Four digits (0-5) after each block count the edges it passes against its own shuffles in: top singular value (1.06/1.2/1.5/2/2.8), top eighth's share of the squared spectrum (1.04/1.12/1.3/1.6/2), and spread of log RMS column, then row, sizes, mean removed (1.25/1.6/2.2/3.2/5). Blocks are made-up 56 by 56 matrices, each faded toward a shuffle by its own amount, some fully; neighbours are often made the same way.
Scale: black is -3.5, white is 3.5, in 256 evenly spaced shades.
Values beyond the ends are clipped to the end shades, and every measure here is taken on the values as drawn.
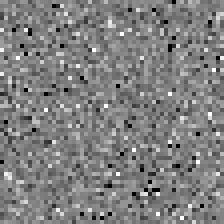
1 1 0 0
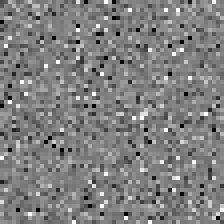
0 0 0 0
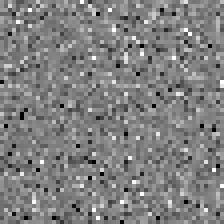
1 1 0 0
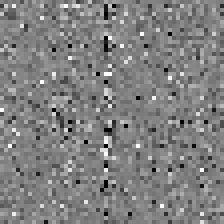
2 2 2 1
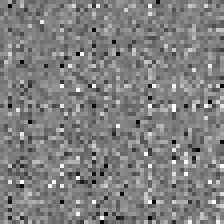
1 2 2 2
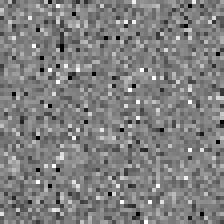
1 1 1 0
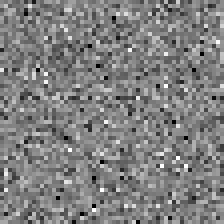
0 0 0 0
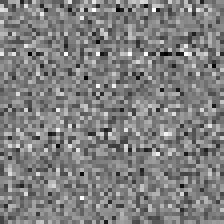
1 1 0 3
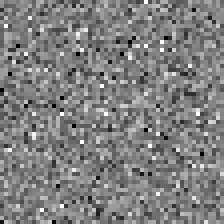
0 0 0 0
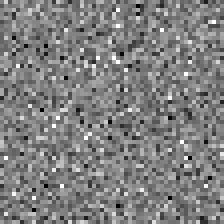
0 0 0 0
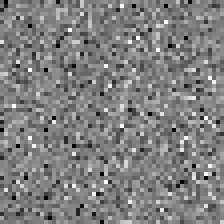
0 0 0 0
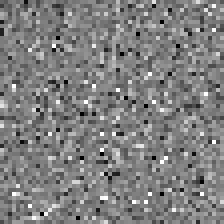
0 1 0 0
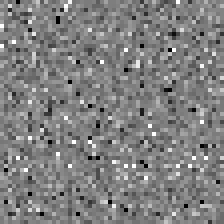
0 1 0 0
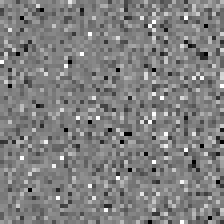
1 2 2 0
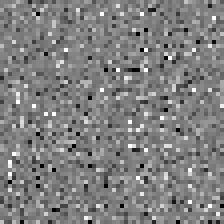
2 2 0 0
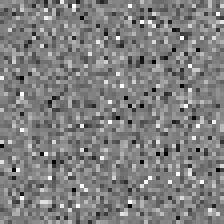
2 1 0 0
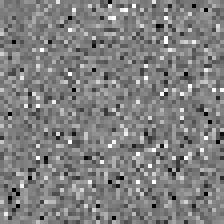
2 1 0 0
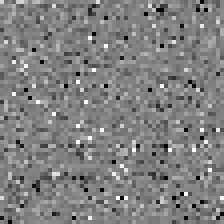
2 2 0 0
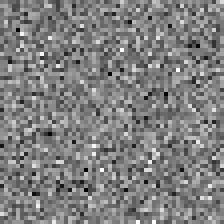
1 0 0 0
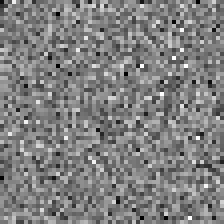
0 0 0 0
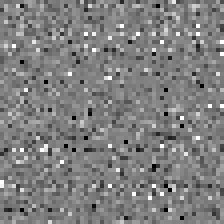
1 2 1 1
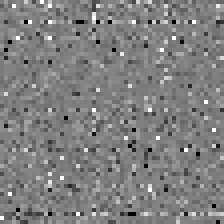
2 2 1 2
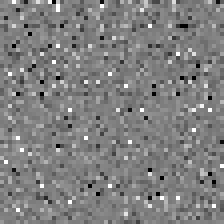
1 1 0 1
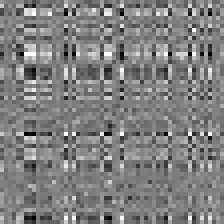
5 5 4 4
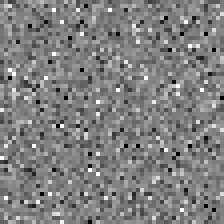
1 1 0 0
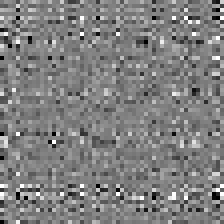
4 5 3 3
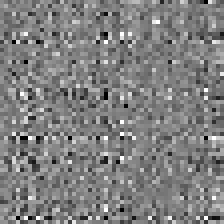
4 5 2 3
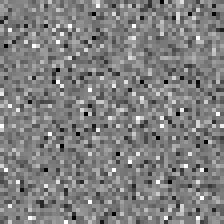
2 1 0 0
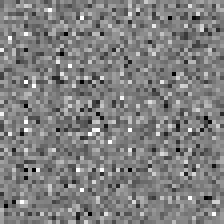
3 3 1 2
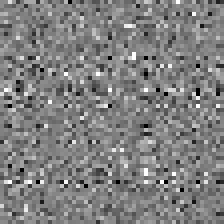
4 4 2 3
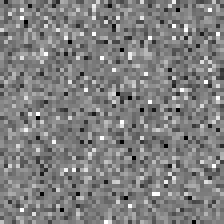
2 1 0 0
